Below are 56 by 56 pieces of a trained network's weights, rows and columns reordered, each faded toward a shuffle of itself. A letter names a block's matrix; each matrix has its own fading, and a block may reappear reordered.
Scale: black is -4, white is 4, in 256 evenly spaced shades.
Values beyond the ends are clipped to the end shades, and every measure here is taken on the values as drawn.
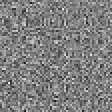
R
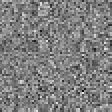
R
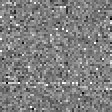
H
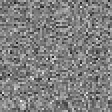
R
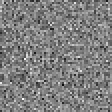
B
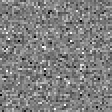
H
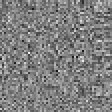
R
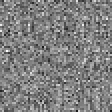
R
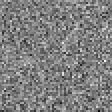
B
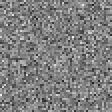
B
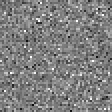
H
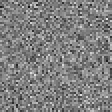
R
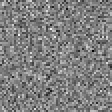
B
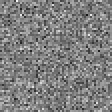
B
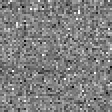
H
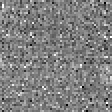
H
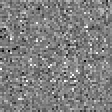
H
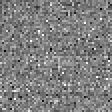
H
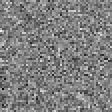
B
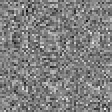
R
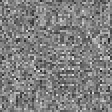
R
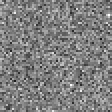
B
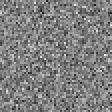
B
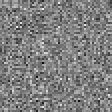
R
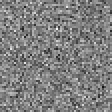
B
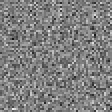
R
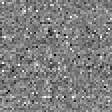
H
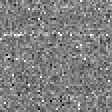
H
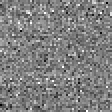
H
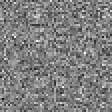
R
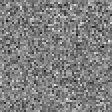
B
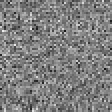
R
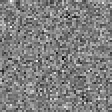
B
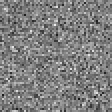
B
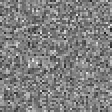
R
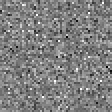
H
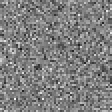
B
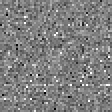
H
